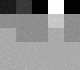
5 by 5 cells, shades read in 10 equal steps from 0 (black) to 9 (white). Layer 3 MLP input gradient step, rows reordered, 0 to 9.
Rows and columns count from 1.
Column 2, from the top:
2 5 5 6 6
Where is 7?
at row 2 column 4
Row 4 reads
6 6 6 6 6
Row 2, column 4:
7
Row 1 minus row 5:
-5 -4 -6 3 -6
